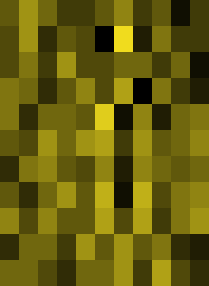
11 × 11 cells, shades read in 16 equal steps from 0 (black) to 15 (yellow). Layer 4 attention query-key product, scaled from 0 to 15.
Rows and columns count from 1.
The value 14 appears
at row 5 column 6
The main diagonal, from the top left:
6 10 4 6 6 11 2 12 4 3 3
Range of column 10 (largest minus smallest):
7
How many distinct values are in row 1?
6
